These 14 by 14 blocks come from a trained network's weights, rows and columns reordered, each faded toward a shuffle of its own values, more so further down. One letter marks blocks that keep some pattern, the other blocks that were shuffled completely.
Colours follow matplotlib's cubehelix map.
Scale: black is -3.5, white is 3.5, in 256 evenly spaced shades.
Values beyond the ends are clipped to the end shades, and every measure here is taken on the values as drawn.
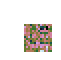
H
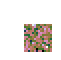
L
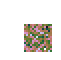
L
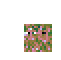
H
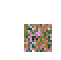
H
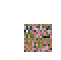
H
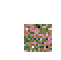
L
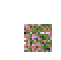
H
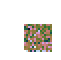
H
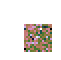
L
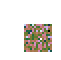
H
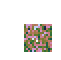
L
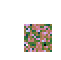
H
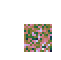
L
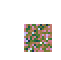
L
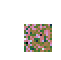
L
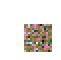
L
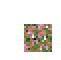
L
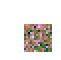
L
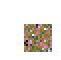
L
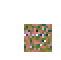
H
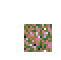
L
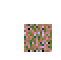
H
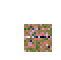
H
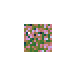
L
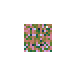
H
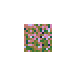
H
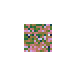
H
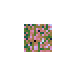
L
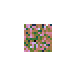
L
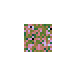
L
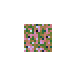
L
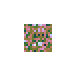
H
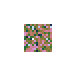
L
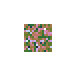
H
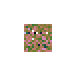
H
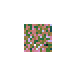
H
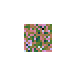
L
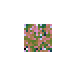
H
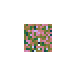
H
